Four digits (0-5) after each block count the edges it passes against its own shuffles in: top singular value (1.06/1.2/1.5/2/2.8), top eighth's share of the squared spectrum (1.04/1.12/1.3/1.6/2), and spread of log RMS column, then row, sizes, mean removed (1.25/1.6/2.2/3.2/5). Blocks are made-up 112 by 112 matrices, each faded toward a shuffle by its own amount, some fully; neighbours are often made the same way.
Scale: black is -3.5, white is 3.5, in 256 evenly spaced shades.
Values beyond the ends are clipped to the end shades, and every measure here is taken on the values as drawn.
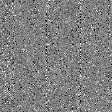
2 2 3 0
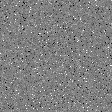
0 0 0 0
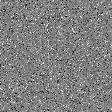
0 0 1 0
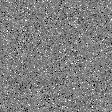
0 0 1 0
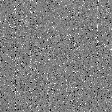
2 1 2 0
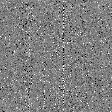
2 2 2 0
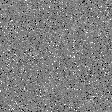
0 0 0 0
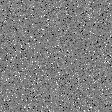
0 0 0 0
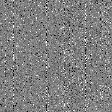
2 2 3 0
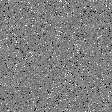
0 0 0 0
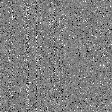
2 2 3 0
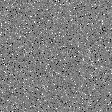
0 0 0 0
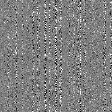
2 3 4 0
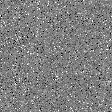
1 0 1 0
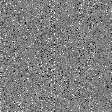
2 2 2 0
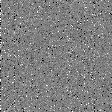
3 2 2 0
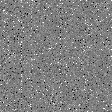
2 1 1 0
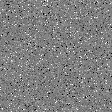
0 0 0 0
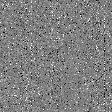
2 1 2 0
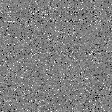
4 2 1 1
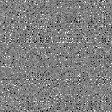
4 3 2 3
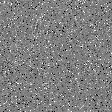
2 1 0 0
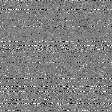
2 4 0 4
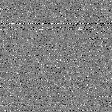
3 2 0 3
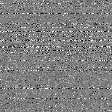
2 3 0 4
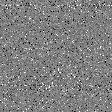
1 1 0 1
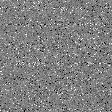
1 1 0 1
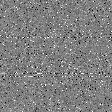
2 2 0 2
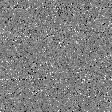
1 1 0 1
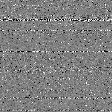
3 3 0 3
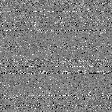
2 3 0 3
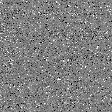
0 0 0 2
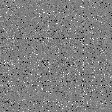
2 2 2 2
